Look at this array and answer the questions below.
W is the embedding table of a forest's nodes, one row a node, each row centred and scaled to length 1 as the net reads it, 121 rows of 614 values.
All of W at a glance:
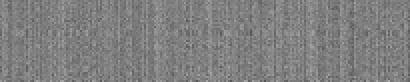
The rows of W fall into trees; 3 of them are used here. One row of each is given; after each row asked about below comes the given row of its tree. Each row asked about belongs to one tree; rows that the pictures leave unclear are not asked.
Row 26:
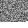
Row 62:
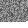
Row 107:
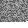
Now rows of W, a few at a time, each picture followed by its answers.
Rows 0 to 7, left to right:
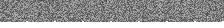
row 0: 26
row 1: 62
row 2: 107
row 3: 62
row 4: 62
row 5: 107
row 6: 107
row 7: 62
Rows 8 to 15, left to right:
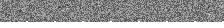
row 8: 26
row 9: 107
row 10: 62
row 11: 62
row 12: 107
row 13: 62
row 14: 62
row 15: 26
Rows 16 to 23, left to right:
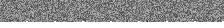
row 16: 107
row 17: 62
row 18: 26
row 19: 26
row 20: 62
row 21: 62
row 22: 26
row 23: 107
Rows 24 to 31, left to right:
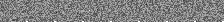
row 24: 107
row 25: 107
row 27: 62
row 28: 62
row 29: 62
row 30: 62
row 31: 107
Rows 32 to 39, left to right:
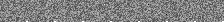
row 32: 107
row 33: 107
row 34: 62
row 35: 26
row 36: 26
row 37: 107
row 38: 26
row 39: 62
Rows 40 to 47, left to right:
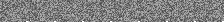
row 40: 26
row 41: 26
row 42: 107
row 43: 26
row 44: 26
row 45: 107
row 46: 107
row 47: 107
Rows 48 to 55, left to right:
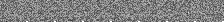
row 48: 107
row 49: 107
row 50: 107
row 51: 107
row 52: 107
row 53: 107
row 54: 26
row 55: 62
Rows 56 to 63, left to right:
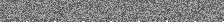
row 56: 107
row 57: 107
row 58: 26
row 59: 26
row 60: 62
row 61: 107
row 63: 26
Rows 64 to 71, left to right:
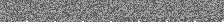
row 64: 62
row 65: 26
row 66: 62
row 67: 62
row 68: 107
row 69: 107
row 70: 107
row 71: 107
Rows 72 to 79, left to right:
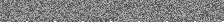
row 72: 26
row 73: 107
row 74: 26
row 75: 107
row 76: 26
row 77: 62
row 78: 107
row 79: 62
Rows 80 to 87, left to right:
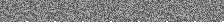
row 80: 26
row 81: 26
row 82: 26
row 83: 62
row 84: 107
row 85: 26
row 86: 107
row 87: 62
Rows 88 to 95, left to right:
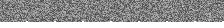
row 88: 26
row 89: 107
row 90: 107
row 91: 62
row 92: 26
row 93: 26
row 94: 62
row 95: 26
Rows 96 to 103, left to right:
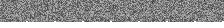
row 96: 107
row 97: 62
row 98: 26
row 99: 107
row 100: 107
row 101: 107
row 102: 107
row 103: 26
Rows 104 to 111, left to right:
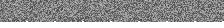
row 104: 107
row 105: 26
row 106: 107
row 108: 26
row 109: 26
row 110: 62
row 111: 26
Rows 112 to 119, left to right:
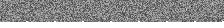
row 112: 26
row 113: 26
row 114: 62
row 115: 107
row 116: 62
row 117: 26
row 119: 107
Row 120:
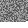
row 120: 62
